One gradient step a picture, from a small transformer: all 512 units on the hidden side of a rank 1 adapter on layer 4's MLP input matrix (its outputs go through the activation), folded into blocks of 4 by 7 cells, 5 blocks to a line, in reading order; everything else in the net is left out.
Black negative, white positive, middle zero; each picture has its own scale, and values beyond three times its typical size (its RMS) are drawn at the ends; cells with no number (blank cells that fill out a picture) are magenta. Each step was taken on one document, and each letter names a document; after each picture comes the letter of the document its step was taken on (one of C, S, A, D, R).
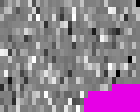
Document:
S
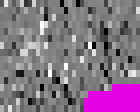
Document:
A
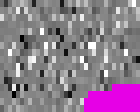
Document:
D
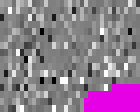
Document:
S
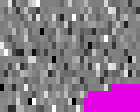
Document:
S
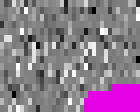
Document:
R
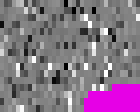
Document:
R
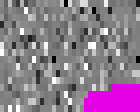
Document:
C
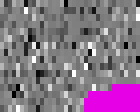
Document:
R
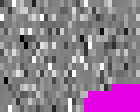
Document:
D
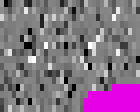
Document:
D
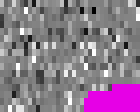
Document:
R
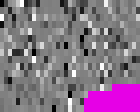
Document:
R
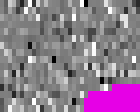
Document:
S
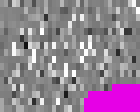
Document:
D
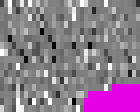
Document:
S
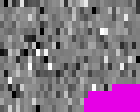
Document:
C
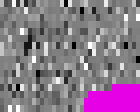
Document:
C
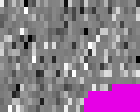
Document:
R
